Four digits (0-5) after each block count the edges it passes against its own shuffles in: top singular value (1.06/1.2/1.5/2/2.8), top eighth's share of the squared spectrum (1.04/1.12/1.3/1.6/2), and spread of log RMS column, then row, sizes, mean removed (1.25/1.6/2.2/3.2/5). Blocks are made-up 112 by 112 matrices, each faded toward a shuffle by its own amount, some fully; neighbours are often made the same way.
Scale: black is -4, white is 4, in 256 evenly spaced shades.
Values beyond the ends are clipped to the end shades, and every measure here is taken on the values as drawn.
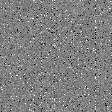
2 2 2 0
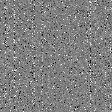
2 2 2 0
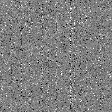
2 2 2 0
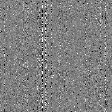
3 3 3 0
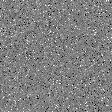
0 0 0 0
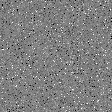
0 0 0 0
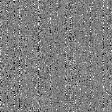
2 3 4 0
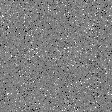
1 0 1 0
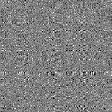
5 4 3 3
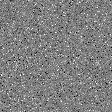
2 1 0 0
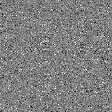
4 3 1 2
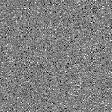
4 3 2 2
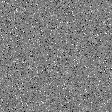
2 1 0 0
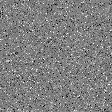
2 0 0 0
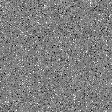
3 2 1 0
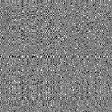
5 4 3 3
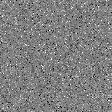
3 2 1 0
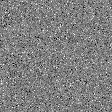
0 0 0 0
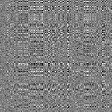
5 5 4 4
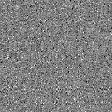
4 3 1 1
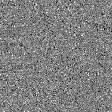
3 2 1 0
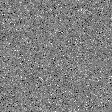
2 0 0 0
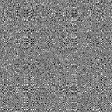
5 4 3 3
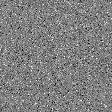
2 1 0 0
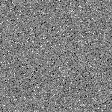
2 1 0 0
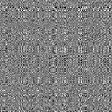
5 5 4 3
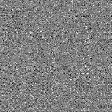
4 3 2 2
